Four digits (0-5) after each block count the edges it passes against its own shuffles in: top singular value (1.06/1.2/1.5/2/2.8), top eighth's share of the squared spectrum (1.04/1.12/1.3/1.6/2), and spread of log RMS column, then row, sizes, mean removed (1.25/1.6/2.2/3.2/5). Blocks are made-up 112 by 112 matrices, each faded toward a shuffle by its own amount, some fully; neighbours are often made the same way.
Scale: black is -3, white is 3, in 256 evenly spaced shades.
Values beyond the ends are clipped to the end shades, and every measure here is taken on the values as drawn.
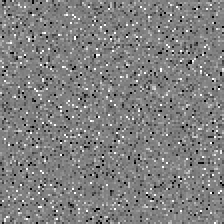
0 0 0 0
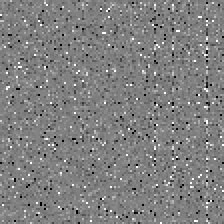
3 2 1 0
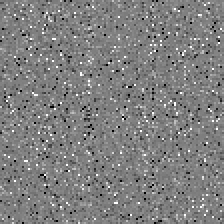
2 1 0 0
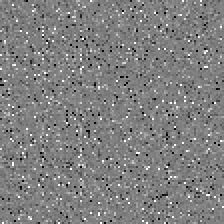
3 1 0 0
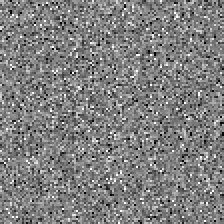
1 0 1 0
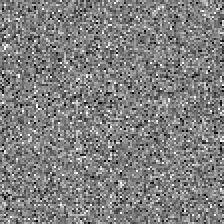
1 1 2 0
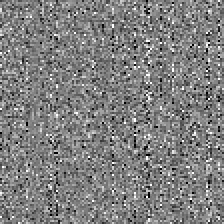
1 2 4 0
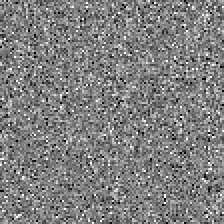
0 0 1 0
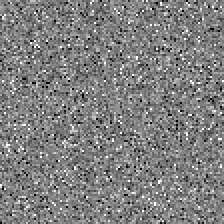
0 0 0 0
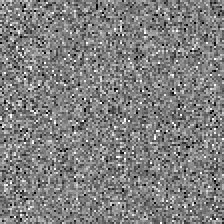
0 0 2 0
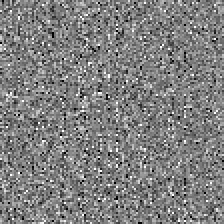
1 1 3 0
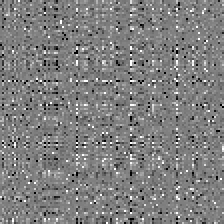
5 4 3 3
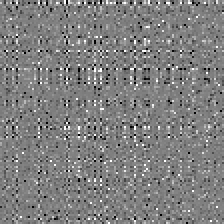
5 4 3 3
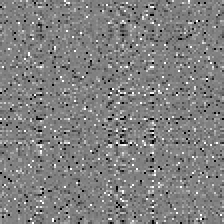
4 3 2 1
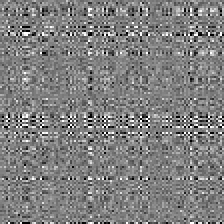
5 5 4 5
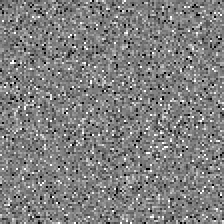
0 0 0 0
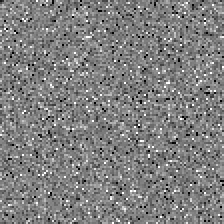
2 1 0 0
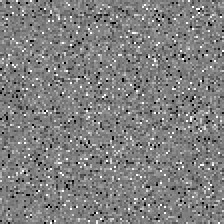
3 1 0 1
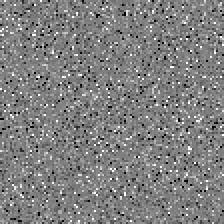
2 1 0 0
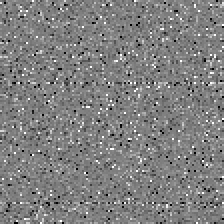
3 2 0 1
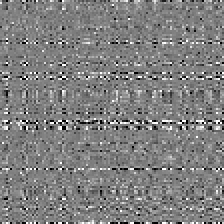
5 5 3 4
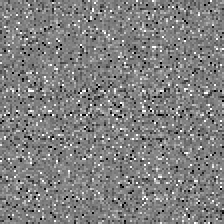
3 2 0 1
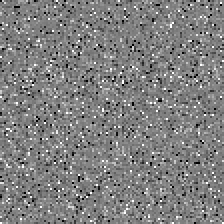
2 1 0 0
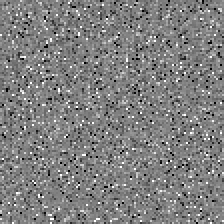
1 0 0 0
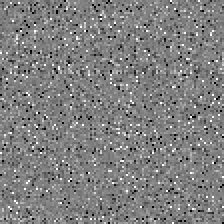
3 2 0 1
